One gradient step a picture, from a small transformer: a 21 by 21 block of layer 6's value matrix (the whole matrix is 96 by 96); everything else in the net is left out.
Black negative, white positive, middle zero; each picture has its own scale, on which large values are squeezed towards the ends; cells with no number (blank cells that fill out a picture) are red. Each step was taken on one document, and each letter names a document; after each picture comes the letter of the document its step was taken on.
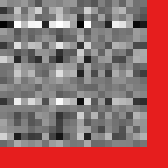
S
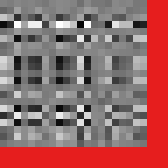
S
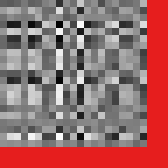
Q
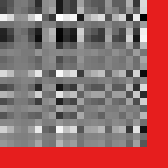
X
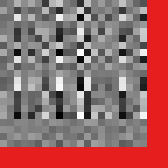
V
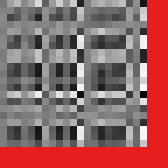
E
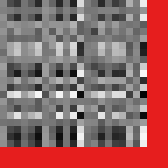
E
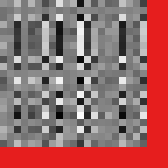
V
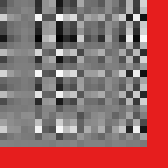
X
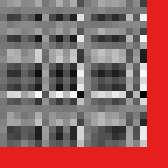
E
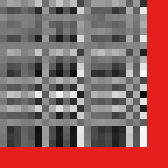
E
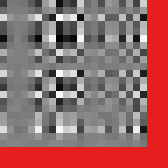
X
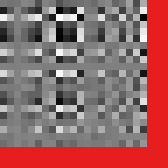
X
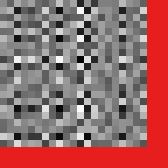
V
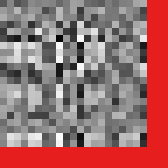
Q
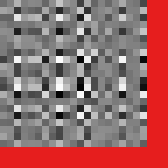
V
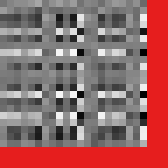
E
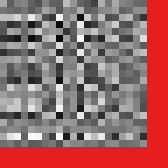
Q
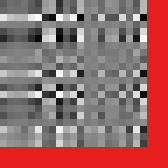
X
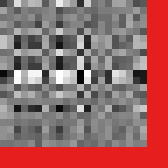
S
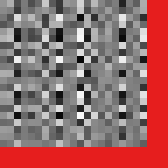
V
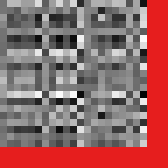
E
